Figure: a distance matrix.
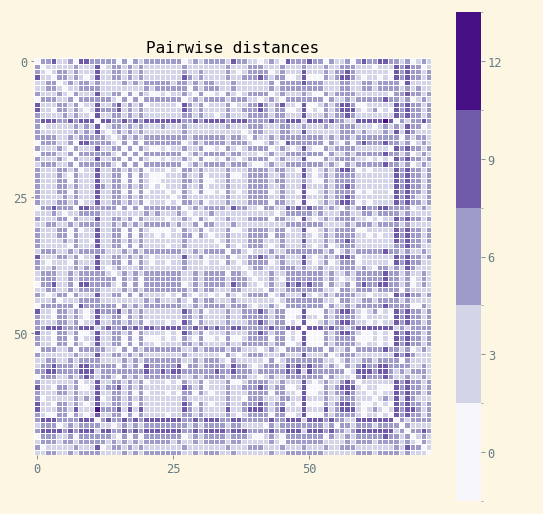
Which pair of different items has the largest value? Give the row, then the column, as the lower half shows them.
64, 11
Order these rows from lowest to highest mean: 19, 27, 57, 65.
65, 19, 27, 57
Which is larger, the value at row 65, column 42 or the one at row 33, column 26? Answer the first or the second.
the first
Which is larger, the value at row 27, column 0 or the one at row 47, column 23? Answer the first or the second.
the second
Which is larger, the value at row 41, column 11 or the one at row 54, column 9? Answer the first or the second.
the first
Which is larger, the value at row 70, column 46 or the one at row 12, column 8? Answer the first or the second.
the first
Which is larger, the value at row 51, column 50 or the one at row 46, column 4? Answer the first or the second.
the second
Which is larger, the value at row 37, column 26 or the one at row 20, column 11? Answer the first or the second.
the second
